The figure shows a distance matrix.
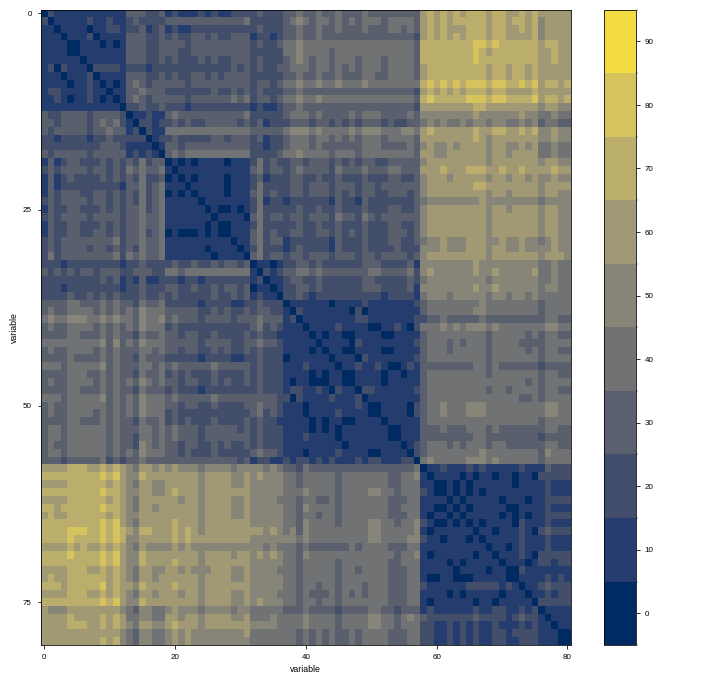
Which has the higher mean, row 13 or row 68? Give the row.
68
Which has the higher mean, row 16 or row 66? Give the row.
66
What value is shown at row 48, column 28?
20
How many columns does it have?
81
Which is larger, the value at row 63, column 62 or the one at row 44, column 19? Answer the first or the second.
the second
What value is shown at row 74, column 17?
50
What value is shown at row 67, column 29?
60
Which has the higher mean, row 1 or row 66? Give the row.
66
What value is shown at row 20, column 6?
30
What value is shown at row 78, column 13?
50
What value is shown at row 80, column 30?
50
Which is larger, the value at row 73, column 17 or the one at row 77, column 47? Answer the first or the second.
the first
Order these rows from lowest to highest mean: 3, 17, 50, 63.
50, 17, 3, 63
